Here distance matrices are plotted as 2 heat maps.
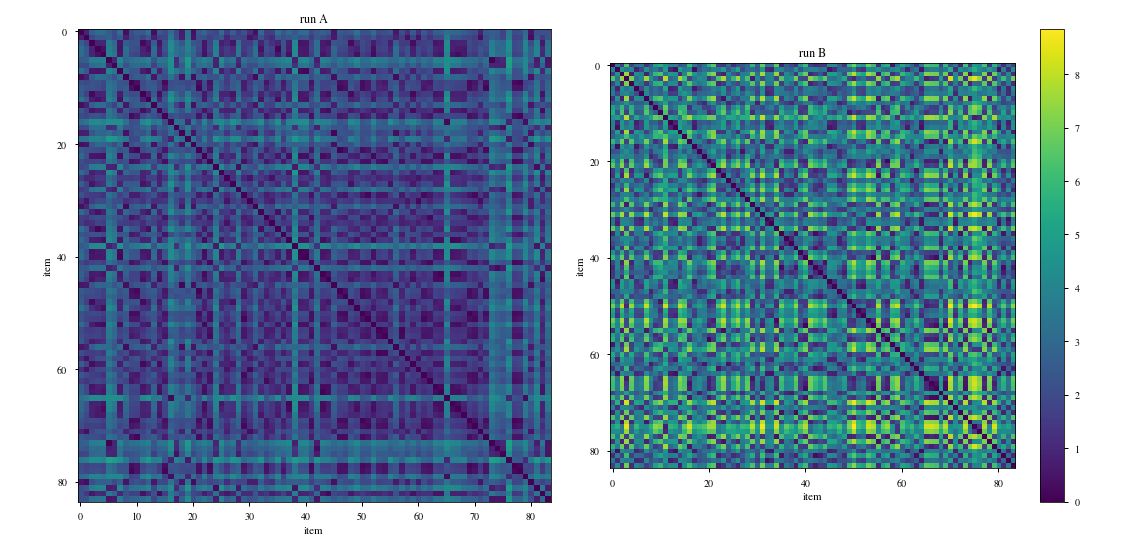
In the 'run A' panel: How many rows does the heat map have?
84
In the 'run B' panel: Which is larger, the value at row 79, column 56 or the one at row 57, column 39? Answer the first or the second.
the first
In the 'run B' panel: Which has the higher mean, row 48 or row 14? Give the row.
14
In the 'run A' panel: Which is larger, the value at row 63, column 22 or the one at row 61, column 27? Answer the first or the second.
the second
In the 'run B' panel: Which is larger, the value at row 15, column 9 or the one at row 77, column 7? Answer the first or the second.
the second
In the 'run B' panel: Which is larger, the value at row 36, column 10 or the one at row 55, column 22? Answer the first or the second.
the first
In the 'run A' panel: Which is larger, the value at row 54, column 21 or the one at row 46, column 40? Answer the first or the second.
the second
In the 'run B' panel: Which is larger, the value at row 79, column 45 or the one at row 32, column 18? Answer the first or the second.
the first
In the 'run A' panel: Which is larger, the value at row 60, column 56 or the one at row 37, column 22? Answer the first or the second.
the first
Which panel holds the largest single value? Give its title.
run B
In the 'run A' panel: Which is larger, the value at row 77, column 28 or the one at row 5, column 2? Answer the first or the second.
the second
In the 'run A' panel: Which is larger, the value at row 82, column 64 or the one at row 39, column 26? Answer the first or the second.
the second
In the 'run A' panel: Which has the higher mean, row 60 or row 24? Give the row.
24
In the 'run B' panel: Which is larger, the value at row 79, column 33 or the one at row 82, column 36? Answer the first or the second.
the first
